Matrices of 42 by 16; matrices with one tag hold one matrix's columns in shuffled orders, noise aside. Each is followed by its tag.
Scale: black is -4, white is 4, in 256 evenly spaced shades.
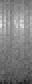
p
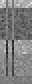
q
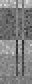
q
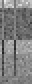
q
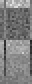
q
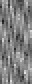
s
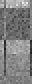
q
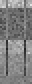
q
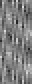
s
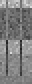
q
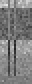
q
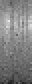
p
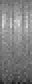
p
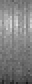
p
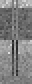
q
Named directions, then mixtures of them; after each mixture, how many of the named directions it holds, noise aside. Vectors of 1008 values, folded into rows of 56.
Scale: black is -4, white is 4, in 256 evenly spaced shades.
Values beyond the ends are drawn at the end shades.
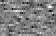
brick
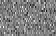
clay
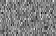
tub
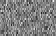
one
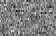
three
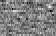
two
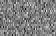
two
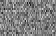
three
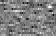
one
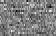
three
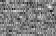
two
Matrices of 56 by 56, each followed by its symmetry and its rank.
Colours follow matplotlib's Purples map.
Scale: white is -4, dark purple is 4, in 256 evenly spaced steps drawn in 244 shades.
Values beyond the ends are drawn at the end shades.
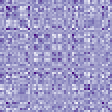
symmetric, rank three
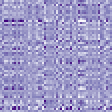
neither, rank three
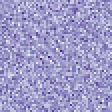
antisymmetric, full rank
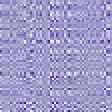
neither, rank three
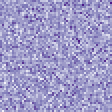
antisymmetric, full rank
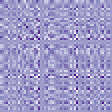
symmetric, rank three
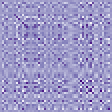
symmetric, rank three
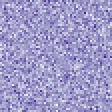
antisymmetric, full rank
